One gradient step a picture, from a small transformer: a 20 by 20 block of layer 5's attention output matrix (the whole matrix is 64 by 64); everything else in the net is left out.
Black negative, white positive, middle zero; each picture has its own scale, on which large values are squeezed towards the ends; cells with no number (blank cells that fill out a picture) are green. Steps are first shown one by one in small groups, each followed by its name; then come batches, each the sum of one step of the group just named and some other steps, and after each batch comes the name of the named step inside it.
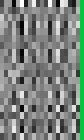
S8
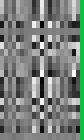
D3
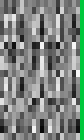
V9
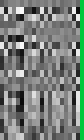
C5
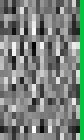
V9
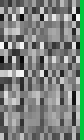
C5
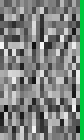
V9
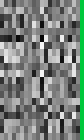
D3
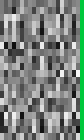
V9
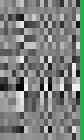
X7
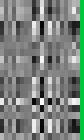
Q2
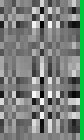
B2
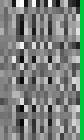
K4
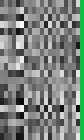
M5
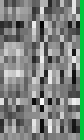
Q2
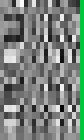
K4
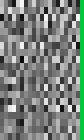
K4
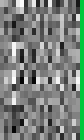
K4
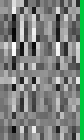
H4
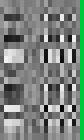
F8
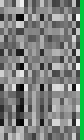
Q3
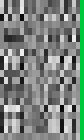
F8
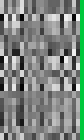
Q3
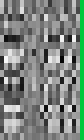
F8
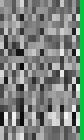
Q3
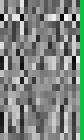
H4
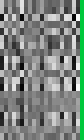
Q3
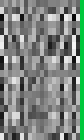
H4
